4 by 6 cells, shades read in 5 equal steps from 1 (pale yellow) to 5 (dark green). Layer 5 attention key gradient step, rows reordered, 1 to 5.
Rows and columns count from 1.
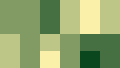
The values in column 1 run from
2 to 3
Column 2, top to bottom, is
3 3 3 3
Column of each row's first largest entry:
3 3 5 5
